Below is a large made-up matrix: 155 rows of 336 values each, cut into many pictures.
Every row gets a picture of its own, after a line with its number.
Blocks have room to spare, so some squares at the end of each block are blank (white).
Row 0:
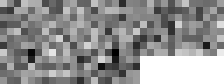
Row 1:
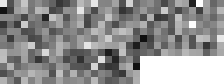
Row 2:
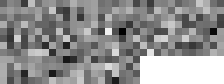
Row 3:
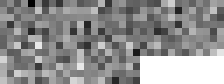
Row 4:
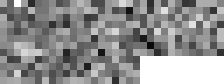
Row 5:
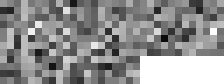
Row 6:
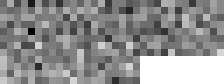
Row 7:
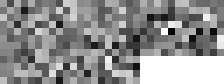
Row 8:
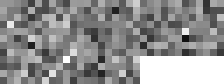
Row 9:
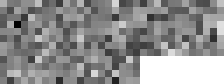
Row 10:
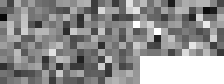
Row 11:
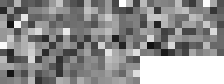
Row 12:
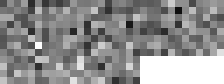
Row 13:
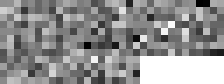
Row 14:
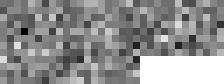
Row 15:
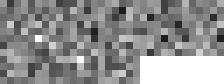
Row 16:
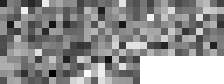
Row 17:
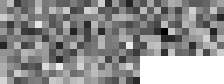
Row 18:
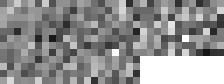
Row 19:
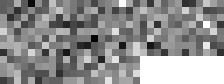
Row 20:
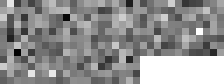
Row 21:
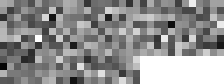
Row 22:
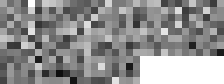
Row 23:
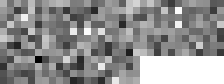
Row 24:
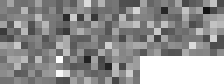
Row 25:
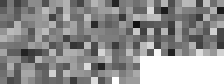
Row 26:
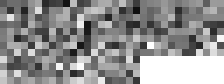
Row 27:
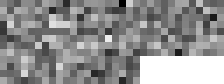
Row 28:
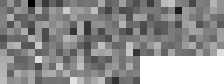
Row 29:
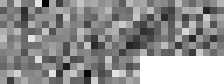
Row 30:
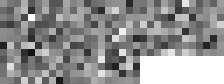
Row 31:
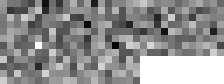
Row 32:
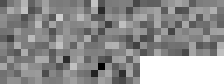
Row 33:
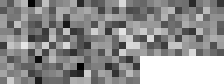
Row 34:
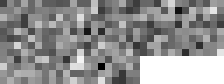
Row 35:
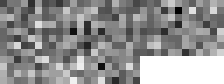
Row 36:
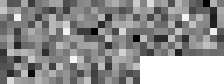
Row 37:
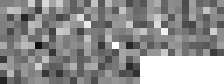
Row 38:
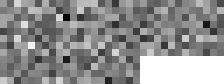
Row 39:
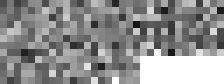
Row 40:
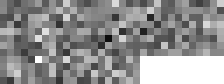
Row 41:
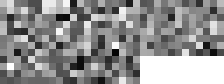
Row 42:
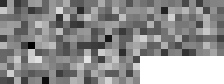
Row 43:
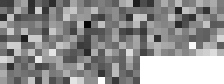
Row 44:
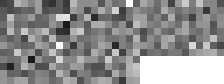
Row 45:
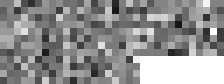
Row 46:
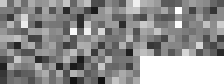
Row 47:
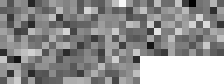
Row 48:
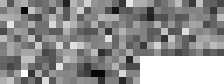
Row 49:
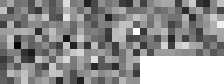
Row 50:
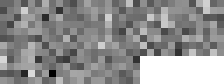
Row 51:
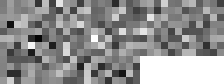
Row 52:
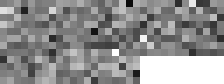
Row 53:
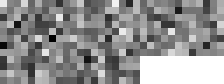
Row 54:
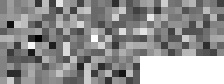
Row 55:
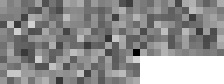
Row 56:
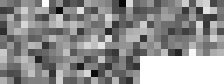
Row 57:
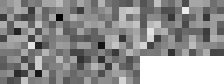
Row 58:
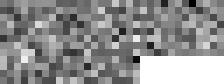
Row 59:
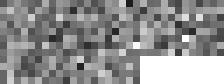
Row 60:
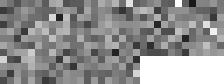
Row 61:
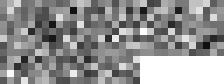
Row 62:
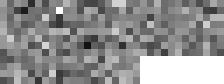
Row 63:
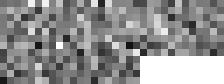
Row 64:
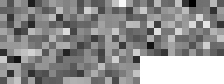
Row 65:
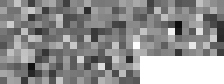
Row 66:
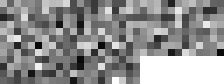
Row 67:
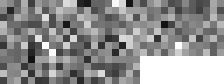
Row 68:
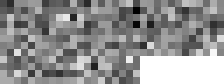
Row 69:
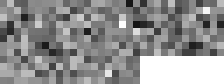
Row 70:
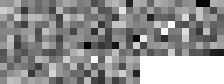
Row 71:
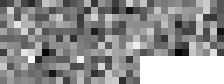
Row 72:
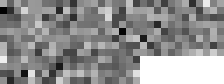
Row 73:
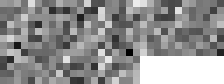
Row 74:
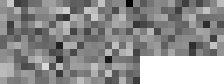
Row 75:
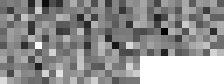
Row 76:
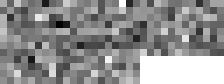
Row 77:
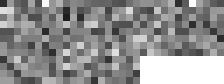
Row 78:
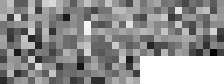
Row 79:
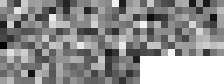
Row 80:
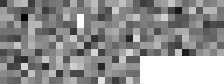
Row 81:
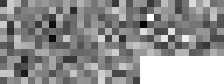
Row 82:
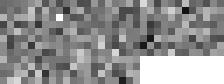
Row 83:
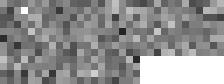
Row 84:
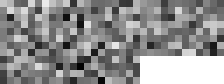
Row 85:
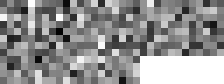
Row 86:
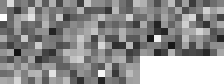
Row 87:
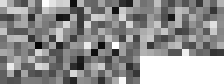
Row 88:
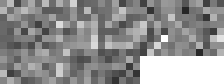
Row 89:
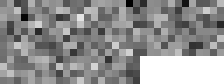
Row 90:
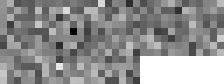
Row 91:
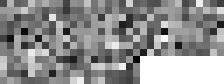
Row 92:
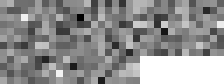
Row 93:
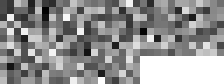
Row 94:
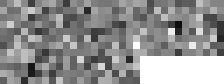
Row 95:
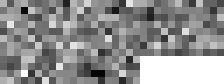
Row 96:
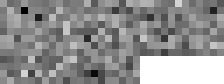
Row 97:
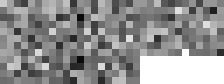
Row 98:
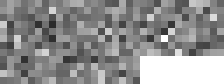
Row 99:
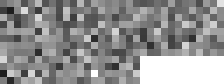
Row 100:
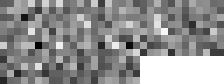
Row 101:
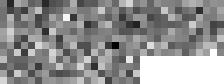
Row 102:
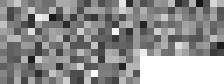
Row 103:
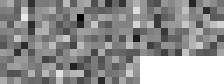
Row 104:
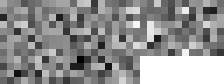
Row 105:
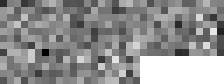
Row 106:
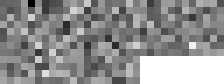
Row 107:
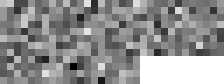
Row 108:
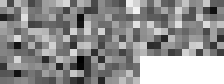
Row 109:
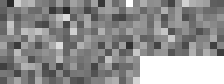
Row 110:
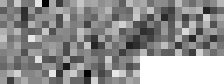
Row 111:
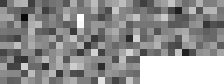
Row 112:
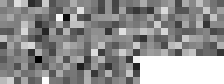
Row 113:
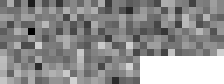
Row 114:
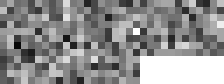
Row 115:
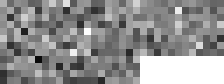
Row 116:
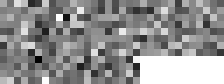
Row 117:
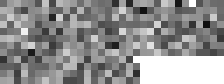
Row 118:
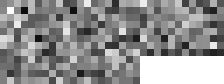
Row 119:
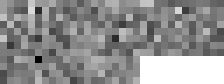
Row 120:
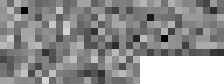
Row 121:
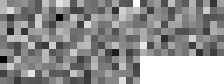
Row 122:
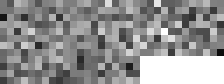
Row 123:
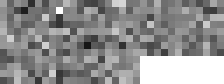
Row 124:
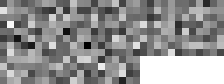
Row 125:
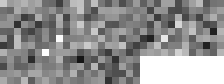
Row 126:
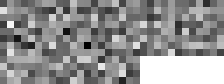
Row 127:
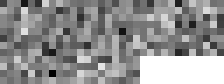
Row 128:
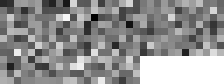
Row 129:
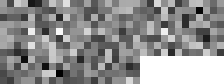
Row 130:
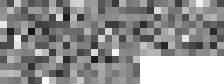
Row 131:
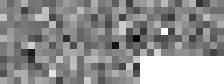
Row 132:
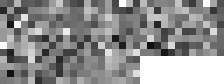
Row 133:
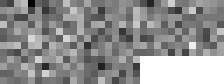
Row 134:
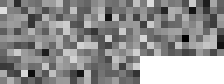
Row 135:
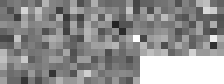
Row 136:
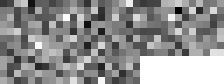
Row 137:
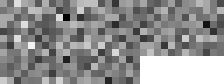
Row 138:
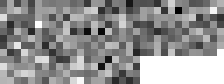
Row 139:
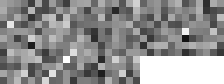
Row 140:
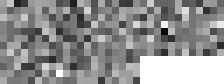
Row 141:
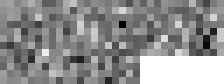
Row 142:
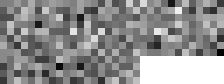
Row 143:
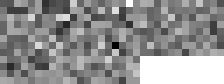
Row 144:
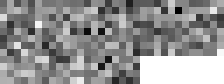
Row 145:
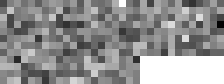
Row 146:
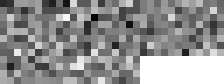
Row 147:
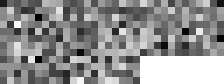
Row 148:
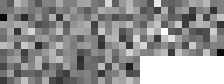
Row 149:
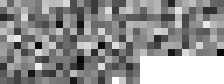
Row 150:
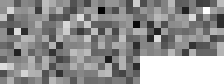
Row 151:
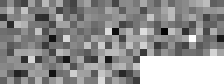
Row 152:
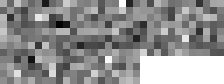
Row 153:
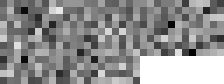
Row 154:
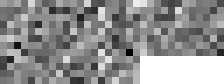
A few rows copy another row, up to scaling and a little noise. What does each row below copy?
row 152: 76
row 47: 64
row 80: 111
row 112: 116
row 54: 51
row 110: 29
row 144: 138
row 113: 6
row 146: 128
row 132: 11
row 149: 66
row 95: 48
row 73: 154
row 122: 148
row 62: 123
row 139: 8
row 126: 124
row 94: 65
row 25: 39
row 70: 13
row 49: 114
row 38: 137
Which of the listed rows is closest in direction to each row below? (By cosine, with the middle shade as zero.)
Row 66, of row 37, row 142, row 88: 142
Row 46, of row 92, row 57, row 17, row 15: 92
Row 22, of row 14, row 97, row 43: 97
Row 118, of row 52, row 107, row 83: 52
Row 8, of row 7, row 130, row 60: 60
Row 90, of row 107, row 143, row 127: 127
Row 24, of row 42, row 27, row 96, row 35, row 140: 140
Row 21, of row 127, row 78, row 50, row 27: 78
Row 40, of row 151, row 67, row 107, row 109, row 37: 67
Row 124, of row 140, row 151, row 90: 90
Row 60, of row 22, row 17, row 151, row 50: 50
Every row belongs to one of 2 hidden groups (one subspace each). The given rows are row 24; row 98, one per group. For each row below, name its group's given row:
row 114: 98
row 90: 24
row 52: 98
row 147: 98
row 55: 98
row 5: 98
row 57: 24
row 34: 24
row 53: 98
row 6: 24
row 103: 24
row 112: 98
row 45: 98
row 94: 98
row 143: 24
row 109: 24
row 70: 98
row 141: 98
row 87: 24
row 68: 24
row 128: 24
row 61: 98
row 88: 98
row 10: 24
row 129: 24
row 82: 24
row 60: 98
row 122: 24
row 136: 24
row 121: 24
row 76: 98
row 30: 98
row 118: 98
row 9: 98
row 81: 98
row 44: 24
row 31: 24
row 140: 24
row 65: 98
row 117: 98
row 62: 98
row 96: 98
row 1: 98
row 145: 98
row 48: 98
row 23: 24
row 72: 98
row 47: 98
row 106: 24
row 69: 24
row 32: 24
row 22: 24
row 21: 98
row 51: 98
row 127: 98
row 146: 24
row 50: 98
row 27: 98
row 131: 98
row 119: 24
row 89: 24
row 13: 98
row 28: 24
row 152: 98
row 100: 24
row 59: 98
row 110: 98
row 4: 98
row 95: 98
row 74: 24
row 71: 98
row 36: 98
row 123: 98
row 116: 98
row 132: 98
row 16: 98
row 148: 24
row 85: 24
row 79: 98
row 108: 24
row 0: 98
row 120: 98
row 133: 24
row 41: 24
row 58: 98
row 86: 24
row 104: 24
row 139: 98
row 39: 98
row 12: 24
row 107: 24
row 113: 24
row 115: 24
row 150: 24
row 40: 98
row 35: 24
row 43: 24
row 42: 98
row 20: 24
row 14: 98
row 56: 98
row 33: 98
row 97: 24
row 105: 98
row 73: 24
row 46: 24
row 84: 24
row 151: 98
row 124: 98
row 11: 98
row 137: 98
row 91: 98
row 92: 24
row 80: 24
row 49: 98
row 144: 24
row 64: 98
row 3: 24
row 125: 98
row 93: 24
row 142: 24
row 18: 98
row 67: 98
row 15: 98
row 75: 24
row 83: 98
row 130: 98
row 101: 24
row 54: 98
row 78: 24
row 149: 24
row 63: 24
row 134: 98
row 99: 98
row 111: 24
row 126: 98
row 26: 24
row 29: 98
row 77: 98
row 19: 98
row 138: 24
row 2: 98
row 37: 24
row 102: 98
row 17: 24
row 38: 98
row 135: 98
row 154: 24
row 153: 98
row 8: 98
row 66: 24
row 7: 98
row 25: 98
